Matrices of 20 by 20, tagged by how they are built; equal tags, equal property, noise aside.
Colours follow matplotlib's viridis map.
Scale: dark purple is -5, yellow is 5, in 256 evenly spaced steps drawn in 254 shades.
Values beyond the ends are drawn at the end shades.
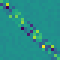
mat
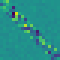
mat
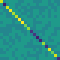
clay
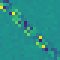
mat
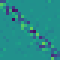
mat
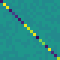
clay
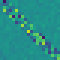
mat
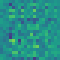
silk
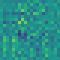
silk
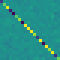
clay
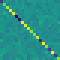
clay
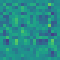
silk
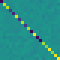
clay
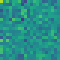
silk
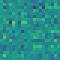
silk
